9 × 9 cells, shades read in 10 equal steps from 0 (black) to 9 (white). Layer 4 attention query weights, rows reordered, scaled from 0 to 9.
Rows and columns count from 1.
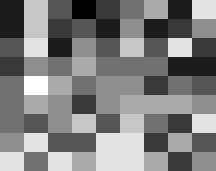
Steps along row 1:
up down down up up up down up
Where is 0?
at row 1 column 4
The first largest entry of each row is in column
9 2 2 4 2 2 9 2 1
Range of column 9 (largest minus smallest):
7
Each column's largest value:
8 9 8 7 8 8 6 8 8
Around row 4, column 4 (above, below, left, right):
5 4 4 4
